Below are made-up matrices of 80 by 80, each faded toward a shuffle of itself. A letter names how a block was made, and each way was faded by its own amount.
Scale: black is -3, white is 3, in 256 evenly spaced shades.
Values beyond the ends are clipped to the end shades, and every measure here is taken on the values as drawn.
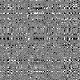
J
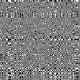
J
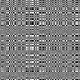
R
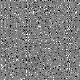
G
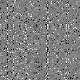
G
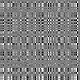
R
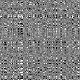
J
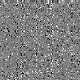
G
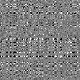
J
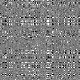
J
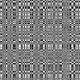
R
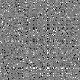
G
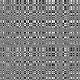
R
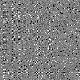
G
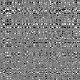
J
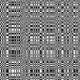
R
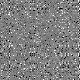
G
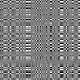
R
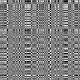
R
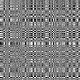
R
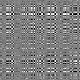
R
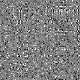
G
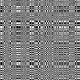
R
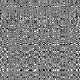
J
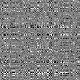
J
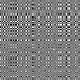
R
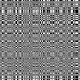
R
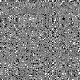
G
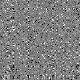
G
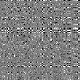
J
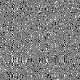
G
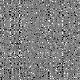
G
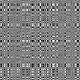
R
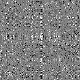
G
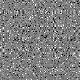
G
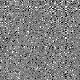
G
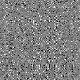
G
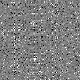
G
